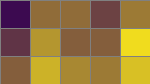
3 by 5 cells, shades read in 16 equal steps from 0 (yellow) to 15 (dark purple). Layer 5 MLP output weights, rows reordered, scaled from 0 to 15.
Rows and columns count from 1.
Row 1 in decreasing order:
15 11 8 8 7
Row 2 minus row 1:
-3 -3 1 -2 -7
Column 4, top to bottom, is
11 9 7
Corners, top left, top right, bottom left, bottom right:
15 7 9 2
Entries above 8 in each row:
2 3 1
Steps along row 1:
down same up down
